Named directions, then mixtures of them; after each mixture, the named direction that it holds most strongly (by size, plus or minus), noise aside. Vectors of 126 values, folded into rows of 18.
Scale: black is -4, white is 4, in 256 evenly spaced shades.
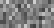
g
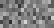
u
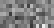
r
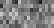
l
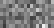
r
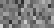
u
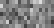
l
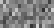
g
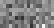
r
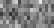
l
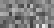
r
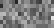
l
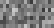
g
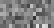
r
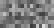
r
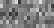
l
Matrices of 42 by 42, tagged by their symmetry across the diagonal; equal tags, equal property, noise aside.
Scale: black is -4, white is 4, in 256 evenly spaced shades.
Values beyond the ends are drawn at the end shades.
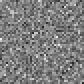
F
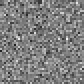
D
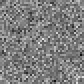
F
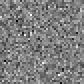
D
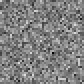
F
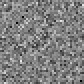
F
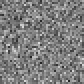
D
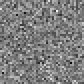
D
